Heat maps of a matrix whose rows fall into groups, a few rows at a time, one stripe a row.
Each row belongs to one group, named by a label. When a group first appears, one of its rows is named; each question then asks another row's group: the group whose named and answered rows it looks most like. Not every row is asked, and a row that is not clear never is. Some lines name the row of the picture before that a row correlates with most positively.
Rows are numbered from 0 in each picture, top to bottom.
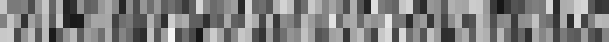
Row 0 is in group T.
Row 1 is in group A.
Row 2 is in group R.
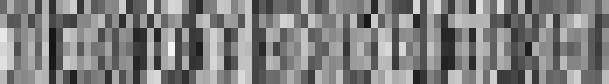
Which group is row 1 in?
T
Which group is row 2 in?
R
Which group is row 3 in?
R
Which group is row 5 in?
T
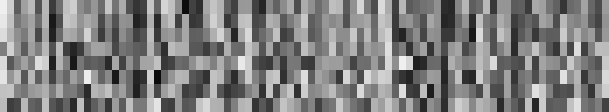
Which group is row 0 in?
R
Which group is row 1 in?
R
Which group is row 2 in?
R
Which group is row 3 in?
A
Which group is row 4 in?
T
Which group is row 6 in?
A
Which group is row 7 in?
T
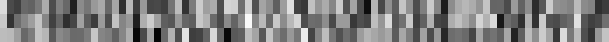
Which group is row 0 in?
T
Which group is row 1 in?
T
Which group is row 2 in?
A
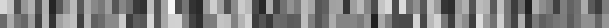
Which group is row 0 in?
R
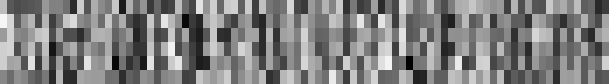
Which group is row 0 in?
T
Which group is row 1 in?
R
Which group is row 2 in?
A
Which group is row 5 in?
T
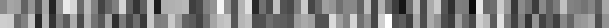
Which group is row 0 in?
R
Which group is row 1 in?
R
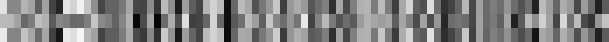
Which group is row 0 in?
R
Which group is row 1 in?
A
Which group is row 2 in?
R
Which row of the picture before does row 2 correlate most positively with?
0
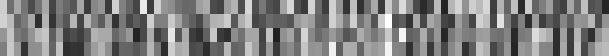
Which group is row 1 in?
R
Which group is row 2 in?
A
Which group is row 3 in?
A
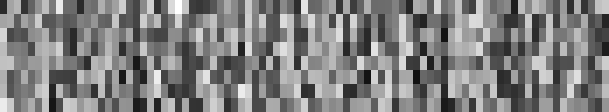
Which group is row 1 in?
T
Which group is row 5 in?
T
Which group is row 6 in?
T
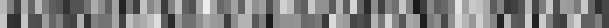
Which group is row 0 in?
T
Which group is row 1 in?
T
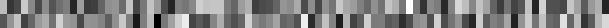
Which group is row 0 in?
T
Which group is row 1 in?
A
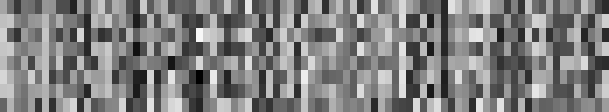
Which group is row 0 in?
T
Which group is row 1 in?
A
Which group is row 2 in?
T
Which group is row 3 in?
A
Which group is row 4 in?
T
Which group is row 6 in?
A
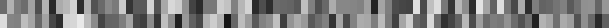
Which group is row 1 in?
R
